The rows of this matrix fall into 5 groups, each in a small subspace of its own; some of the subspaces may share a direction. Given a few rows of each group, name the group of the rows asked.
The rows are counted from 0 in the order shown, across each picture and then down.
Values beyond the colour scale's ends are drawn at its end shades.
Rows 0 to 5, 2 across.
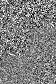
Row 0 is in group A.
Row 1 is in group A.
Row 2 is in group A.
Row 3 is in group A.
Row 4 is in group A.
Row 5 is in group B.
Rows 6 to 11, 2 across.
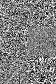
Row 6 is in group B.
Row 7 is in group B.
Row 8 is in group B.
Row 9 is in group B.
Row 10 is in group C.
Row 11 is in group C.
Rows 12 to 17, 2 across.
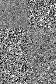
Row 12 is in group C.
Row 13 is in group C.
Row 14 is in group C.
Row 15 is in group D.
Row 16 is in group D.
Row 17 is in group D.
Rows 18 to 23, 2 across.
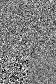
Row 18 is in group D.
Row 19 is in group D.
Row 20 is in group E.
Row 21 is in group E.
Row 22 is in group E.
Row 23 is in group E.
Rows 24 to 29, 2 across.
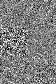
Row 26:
A
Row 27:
A
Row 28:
A
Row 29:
B
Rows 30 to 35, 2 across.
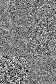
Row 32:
E
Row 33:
C
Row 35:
D
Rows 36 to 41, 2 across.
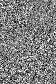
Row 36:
A
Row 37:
D
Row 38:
E
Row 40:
C
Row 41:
E
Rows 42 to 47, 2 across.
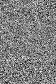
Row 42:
E
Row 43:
C
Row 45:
A
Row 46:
D
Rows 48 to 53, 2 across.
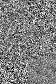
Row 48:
E
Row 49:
A
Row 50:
C
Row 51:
D
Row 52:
A
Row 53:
E
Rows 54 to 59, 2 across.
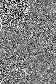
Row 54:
D
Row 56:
C
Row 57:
D
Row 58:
B
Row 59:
E
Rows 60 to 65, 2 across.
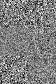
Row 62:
A
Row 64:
D
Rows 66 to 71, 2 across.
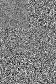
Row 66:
E
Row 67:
D
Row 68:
C
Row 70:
B
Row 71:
A
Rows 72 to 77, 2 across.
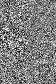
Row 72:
C
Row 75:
B
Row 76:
A
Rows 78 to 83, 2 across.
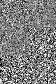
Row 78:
C
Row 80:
D
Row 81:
D
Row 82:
A
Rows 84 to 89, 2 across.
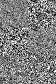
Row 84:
A
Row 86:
E
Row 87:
E
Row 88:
C
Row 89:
E
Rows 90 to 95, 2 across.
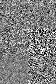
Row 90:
A
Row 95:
E
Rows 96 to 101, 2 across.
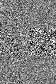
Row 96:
A
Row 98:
A
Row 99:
E
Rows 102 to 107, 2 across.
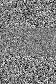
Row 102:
B
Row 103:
B
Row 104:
E
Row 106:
D
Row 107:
E
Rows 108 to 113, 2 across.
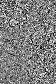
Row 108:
E
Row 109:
D
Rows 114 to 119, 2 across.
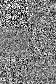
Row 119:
B
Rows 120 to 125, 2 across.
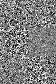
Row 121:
A
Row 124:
C
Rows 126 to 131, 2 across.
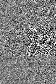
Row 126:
A
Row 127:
E
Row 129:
E
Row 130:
B
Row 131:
A
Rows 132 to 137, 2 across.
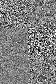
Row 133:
C
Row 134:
D
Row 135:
A
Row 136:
E
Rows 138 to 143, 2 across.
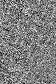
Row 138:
D
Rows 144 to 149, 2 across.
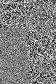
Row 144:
B
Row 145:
D
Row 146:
B
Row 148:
A
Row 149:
D
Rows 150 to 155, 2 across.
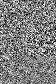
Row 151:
B
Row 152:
A
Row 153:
C
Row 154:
E
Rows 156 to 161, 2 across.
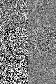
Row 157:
C
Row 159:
C
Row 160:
B
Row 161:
B
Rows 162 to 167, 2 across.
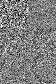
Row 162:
D
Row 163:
E
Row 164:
E
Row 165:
D
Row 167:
C
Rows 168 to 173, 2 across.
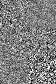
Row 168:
A
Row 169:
E
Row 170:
A
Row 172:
B
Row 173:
E
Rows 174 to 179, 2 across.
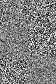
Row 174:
D
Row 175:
C
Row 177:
A
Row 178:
A
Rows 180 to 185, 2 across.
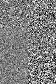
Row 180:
E
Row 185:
B
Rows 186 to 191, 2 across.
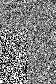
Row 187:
D
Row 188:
A
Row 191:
C
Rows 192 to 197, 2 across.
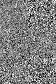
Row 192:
B
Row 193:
D
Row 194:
C
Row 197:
B
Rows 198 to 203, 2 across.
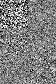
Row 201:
E
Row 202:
A
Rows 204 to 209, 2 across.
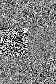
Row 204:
E
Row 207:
A
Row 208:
C
